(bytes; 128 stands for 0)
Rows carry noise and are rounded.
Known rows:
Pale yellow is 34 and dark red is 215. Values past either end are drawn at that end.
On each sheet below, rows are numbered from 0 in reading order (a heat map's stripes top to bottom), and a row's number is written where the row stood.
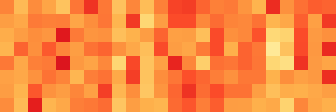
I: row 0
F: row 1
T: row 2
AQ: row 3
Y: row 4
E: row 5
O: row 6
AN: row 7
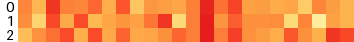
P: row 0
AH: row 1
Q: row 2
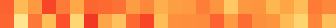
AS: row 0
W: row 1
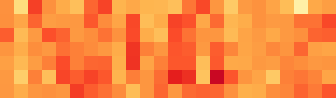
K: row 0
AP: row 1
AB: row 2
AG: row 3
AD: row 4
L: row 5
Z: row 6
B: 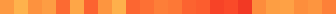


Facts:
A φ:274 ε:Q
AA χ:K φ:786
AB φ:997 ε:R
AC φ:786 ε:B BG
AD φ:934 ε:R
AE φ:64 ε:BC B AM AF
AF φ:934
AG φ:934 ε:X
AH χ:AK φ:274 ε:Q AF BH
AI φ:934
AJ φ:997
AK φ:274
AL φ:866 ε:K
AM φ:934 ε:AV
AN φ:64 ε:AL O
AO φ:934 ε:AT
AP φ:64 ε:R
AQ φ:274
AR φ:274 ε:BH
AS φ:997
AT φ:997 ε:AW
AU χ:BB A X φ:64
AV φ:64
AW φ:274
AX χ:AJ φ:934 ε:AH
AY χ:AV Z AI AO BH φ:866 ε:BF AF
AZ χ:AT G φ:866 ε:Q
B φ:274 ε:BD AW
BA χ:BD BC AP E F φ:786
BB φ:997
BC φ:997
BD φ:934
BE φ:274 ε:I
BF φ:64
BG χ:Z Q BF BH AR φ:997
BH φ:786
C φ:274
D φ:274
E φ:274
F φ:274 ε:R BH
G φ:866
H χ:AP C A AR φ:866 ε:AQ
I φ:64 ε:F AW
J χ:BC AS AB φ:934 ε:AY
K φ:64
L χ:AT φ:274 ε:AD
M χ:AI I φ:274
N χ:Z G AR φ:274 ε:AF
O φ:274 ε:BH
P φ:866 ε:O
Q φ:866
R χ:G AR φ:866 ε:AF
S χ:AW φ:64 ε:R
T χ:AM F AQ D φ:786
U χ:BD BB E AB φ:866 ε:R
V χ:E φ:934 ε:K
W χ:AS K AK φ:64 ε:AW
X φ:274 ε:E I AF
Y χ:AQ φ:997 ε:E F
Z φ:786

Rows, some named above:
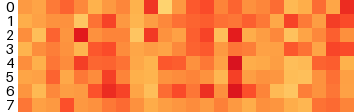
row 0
F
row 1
AV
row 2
U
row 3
BF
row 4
H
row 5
AU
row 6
M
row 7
BB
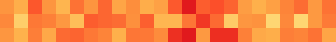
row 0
AR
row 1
AK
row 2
N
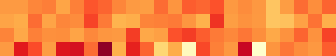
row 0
C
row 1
AU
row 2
X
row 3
AJ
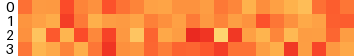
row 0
BB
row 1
BC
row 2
S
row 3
AO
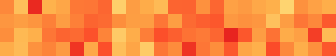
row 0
AN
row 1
C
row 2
BG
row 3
BH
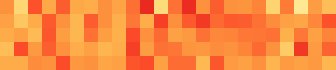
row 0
AH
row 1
AW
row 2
BD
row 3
AM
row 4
J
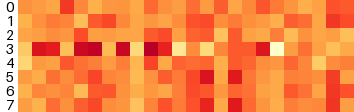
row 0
BC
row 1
BF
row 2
J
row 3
AX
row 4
AF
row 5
AY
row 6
BF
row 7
AY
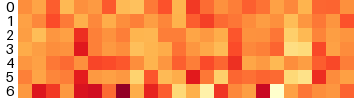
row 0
AE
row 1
A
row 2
BA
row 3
T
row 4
G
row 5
Y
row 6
AJ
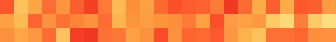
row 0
AT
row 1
V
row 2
AI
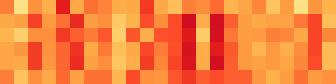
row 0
AA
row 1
AZ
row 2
R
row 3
AZ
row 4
AZ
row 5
BE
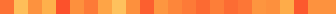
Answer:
AC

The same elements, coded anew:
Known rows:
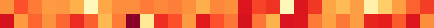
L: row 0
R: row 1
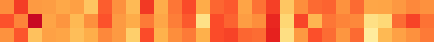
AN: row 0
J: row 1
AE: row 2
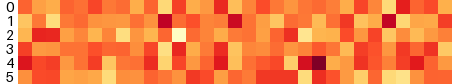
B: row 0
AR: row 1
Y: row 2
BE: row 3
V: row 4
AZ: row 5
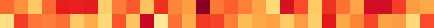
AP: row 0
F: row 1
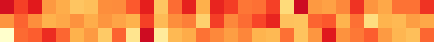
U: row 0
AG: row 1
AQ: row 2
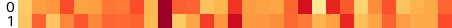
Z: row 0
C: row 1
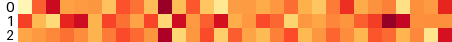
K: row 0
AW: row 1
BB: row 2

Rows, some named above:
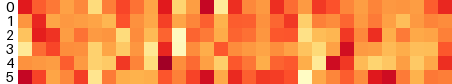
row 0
AU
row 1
AN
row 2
Y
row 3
AM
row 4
AV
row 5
S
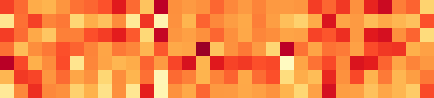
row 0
I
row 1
AM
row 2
I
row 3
BD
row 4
S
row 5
Y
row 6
AM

